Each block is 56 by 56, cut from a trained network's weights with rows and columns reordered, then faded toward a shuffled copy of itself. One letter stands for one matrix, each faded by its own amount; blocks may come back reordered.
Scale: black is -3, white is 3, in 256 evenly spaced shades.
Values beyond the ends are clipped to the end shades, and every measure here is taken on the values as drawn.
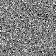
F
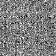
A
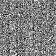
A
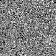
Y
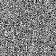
F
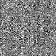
A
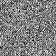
Y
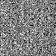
A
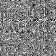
A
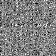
A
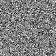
F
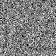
F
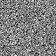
Y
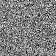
F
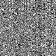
A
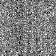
A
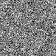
F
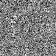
Y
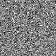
Y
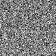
F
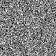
Y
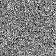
Y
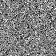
F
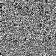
Y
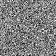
F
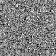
Y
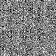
A
